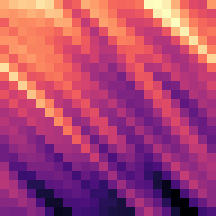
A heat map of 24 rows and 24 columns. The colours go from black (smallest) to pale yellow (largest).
The grain runs diagonally down to the right. The values follow a bell shape. There are no lone odd cells. The field climbs toward the top. The top left is the calmest part.
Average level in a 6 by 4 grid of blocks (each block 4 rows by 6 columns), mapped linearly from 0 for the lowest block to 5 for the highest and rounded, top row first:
5445 / 5334 / 4322 / 2322 / 1112 / 1010
